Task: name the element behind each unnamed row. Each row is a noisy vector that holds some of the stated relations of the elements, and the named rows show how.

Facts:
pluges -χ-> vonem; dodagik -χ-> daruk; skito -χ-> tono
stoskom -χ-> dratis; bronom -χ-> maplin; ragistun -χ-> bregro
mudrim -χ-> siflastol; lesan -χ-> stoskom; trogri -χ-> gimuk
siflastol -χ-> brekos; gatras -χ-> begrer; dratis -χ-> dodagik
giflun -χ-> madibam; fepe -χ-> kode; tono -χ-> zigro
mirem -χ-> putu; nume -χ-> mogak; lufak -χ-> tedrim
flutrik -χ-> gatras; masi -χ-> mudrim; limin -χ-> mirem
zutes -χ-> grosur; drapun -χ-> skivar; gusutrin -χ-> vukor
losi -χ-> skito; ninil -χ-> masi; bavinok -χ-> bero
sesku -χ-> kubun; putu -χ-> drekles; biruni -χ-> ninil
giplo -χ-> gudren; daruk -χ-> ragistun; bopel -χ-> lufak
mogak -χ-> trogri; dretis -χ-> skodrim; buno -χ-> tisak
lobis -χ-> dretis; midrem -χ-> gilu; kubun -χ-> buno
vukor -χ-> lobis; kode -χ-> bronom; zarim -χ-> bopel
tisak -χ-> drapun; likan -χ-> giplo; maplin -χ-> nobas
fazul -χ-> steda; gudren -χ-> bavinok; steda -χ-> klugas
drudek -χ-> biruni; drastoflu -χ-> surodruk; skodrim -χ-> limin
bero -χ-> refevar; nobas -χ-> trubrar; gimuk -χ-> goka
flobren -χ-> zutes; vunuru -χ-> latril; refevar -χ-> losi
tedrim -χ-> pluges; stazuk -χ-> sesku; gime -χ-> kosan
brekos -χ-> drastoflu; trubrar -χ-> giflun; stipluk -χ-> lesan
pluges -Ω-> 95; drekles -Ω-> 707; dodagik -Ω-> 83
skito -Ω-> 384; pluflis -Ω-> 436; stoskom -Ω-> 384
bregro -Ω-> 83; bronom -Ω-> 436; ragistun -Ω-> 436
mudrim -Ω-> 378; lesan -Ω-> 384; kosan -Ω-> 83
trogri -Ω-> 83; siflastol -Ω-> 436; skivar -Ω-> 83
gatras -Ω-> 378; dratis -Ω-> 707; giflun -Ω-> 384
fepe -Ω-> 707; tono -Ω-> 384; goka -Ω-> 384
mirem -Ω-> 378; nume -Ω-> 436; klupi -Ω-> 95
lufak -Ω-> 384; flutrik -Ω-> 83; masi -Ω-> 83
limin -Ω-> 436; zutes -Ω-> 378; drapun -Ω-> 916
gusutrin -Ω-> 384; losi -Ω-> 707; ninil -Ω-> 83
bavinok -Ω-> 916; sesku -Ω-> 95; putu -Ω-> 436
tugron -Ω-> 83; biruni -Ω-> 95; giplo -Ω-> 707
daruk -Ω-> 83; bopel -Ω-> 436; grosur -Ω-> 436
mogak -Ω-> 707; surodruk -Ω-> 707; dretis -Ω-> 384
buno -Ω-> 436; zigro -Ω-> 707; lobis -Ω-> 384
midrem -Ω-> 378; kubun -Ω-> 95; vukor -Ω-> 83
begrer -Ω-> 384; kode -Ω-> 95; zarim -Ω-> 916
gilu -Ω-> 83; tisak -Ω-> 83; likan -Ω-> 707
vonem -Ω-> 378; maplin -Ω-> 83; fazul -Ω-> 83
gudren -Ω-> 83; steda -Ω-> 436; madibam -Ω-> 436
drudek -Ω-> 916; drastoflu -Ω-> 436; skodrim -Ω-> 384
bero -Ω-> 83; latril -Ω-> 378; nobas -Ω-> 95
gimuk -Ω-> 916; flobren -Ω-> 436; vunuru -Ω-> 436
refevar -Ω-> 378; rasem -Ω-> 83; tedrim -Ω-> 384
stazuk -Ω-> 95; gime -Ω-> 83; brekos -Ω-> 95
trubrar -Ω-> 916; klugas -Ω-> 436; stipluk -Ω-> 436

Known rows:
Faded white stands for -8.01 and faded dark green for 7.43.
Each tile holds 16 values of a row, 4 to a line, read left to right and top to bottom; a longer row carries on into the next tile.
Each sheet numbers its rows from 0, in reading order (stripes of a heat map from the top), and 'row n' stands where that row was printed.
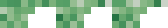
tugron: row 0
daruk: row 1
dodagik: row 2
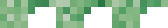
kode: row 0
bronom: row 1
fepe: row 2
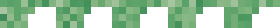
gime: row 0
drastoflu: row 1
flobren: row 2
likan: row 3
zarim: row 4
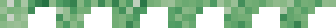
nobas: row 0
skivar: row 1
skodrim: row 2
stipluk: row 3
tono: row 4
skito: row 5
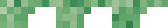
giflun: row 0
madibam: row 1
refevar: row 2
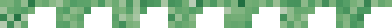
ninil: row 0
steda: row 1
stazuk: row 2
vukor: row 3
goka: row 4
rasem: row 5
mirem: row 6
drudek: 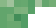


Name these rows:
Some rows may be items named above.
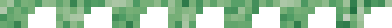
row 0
skito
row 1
klupi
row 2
bavinok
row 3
surodruk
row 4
putu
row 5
bavinok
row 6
kubun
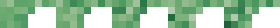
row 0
gimuk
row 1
madibam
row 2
limin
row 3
bero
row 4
buno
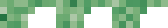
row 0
gudren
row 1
zigro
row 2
drastoflu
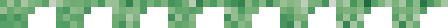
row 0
lesan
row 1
stipluk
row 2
zigro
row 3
vukor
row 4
skivar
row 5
dratis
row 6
brekos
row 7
biruni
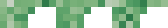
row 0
trubrar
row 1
ragistun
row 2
siflastol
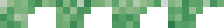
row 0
losi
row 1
lobis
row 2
stoskom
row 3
drapun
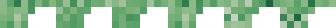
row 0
drekles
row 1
gusutrin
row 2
zarim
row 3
drekles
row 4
maplin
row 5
masi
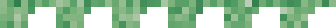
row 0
drekles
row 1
mogak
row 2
pluges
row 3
putu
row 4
vukor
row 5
bregro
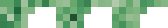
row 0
tisak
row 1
mudrim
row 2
giplo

